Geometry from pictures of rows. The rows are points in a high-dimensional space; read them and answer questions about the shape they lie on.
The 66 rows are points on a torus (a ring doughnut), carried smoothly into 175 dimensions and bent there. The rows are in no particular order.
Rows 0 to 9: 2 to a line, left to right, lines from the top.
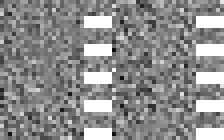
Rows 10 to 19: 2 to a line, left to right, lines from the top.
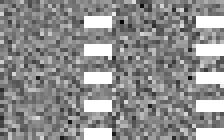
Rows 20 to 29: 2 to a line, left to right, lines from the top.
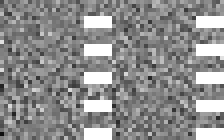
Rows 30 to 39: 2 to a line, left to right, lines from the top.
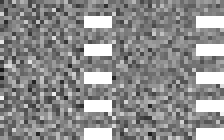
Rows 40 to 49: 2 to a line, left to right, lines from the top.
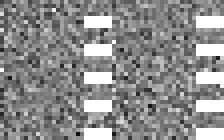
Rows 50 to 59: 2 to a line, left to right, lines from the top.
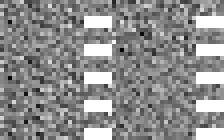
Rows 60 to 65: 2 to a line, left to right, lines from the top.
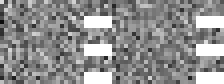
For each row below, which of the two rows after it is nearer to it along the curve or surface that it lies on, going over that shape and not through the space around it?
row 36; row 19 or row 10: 10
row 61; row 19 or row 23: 19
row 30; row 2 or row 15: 15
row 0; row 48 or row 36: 36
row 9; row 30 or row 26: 26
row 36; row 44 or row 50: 50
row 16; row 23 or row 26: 26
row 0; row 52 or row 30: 30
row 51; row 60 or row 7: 60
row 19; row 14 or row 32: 14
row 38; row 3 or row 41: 3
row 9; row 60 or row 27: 60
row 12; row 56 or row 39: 39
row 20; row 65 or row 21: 65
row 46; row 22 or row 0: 0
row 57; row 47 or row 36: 47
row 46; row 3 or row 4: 4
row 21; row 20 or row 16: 16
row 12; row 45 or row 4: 45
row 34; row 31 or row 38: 38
